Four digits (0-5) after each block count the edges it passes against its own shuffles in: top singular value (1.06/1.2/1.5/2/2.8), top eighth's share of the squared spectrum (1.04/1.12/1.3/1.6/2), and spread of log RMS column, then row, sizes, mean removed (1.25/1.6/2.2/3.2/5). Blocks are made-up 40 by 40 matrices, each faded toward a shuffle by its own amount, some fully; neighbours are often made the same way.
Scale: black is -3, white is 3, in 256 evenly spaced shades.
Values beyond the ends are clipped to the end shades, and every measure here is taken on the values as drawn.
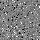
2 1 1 0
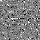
3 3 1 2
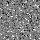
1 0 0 0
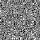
3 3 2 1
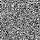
3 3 1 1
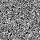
0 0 0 0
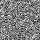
1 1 0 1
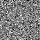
0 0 0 0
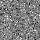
0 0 0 0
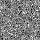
0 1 0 0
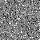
0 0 0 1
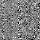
1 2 3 0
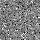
0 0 0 0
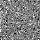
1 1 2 0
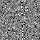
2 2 2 0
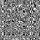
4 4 2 2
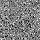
2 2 0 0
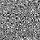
3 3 1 1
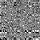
4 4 2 2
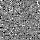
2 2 0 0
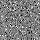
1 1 0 0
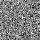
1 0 0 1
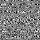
1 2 0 3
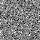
0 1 0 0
